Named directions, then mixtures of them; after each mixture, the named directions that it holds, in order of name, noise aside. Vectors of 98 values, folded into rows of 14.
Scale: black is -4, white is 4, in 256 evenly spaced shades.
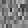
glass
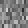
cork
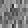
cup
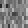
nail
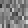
glass, nail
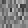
glass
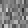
cork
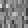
nail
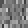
cork, nail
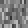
cork, cup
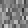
cork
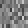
glass, nail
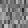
cork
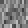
cork, cup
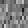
cork, glass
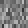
cork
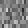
cork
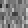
nail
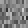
cork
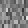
cork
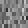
cork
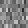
cork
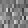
cork, cup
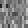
nail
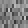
cork, cup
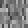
cork, nail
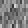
cup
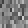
glass, nail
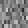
cork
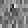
cup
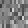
glass, nail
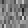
cork, glass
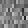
cork, cup
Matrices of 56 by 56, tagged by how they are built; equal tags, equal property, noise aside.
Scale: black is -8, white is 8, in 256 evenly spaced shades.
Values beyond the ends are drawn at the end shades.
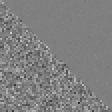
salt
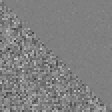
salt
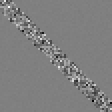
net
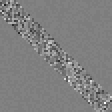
net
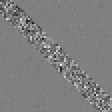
net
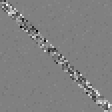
net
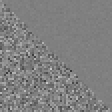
salt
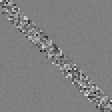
net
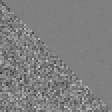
salt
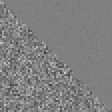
salt
